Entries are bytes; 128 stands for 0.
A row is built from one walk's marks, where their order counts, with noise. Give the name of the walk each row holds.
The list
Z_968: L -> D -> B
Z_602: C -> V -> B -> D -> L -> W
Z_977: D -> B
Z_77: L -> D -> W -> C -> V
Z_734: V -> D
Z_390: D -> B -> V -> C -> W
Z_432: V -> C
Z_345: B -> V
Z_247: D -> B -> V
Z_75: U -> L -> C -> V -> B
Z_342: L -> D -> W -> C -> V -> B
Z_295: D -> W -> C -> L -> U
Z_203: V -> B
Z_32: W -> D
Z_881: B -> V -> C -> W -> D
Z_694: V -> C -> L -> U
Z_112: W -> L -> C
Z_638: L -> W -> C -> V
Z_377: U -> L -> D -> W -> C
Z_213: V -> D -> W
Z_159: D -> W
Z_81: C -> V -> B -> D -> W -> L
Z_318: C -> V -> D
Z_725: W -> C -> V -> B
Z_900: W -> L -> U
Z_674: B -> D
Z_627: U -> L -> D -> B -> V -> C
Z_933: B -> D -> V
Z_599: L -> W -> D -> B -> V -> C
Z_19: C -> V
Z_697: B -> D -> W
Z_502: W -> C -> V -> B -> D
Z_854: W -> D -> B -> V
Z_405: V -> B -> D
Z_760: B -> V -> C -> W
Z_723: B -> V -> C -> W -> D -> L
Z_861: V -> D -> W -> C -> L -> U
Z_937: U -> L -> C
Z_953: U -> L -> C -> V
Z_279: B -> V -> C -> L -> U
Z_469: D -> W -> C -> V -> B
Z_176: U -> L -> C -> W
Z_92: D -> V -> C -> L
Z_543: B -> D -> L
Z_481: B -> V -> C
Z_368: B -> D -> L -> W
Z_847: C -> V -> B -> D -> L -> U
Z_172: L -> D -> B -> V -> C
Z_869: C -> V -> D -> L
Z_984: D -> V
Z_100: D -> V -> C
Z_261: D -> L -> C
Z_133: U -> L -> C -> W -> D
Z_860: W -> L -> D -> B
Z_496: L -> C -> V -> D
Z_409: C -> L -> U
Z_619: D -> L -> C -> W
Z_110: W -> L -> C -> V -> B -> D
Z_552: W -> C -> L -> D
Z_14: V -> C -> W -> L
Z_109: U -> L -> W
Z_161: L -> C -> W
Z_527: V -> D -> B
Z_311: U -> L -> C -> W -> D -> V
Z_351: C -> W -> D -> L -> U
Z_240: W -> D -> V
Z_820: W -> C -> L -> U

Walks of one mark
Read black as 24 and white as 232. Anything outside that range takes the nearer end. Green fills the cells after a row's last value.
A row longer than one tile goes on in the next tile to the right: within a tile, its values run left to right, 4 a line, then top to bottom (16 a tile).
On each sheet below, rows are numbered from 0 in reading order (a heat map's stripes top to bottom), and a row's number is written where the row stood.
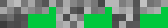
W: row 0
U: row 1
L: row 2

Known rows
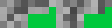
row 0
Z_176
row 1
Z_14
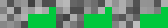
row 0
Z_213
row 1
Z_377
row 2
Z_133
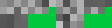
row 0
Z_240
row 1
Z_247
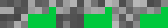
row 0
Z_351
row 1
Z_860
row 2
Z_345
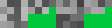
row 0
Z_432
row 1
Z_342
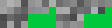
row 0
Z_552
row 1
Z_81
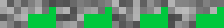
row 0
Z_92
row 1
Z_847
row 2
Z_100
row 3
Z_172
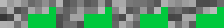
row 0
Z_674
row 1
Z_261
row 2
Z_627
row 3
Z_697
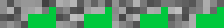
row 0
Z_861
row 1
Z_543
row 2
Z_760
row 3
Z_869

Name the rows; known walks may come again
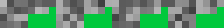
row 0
Z_619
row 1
Z_953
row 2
Z_261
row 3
Z_75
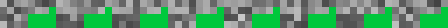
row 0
Z_933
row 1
Z_599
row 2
Z_342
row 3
Z_496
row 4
Z_674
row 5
Z_968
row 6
Z_240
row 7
Z_345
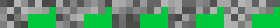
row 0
Z_527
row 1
Z_92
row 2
Z_112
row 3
Z_377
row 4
Z_405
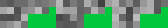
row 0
Z_847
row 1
Z_77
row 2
Z_14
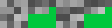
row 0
Z_390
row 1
Z_697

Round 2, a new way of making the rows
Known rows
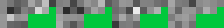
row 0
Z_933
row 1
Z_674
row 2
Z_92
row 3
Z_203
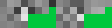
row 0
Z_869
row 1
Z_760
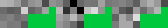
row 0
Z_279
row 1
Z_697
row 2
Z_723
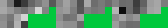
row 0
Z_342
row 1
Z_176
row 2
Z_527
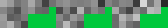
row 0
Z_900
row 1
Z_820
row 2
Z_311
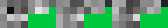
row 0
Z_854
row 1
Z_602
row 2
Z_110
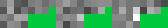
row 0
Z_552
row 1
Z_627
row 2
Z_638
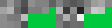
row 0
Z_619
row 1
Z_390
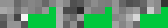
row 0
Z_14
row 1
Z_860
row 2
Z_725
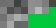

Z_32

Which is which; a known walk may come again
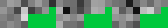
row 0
Z_869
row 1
Z_527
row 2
Z_159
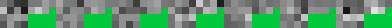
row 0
Z_213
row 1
Z_203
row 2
Z_734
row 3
Z_311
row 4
Z_432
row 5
Z_161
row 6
Z_854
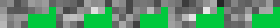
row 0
Z_368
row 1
Z_240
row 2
Z_295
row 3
Z_502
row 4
Z_100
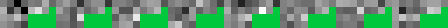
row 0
Z_697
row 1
Z_496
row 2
Z_723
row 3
Z_351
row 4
Z_469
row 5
Z_481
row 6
Z_279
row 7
Z_247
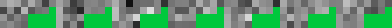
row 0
Z_409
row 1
Z_860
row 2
Z_81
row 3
Z_984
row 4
Z_602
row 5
Z_345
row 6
Z_937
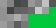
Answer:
Z_405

